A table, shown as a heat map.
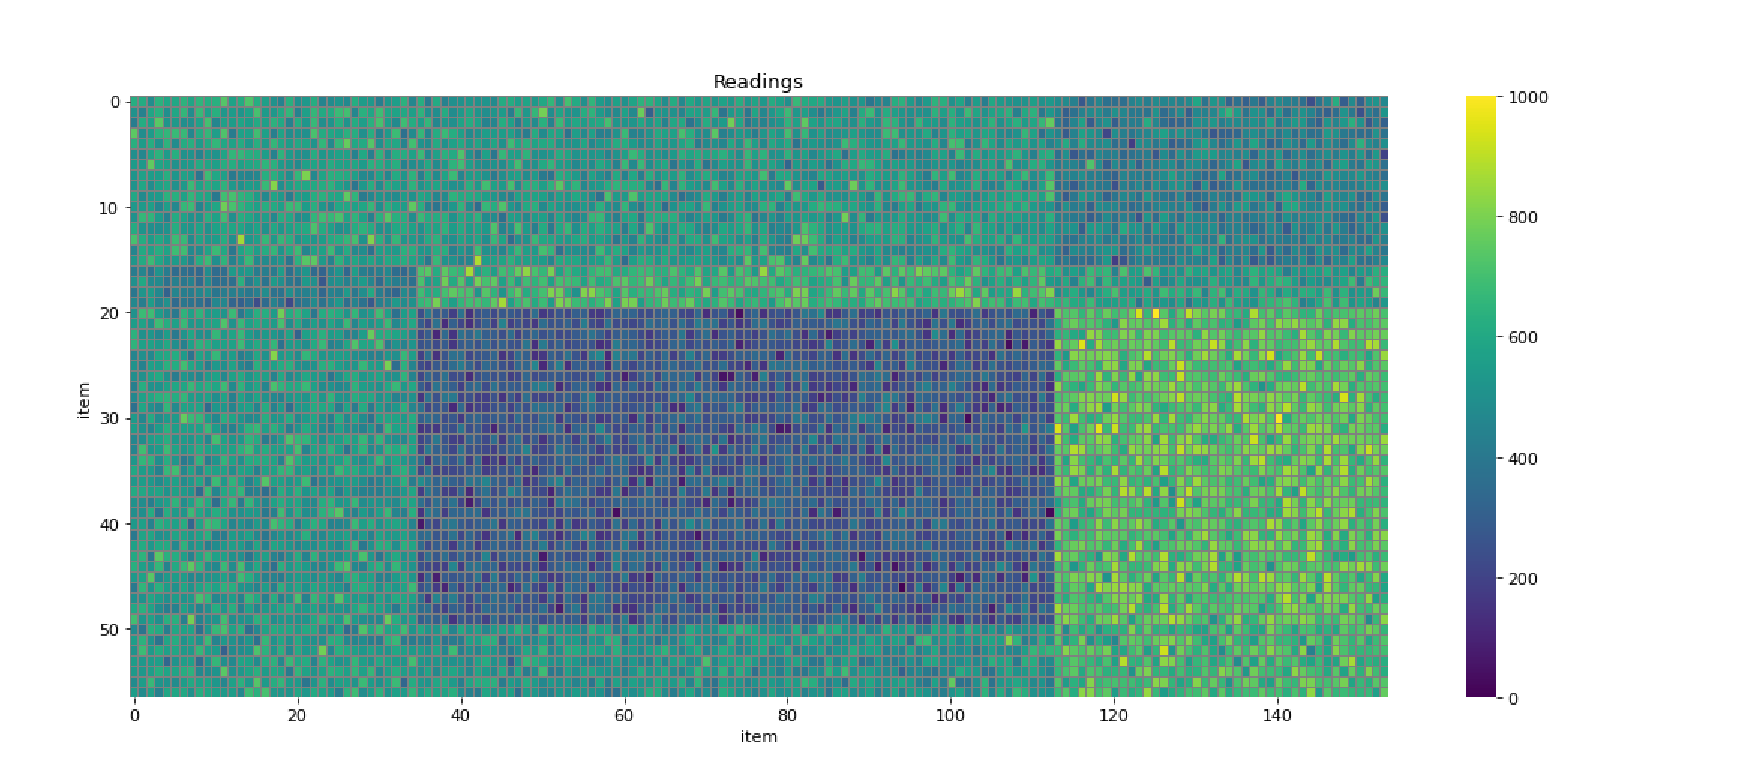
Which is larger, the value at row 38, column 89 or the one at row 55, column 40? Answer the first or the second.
the second
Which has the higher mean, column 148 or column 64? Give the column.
148
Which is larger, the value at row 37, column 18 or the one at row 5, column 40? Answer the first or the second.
the second
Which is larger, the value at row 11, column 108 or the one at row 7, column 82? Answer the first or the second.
the first
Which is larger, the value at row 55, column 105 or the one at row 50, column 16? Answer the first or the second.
the second
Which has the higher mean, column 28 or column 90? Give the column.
28
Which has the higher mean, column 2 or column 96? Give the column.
2
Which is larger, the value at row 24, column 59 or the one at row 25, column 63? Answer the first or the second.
the first
